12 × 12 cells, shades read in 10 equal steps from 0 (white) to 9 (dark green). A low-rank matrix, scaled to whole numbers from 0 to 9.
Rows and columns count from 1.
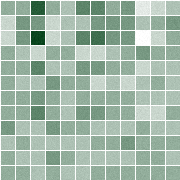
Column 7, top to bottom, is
6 5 7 2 5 2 4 5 3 4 3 4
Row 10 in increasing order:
3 3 3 3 3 4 4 4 4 4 4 5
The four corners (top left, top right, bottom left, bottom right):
4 3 4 4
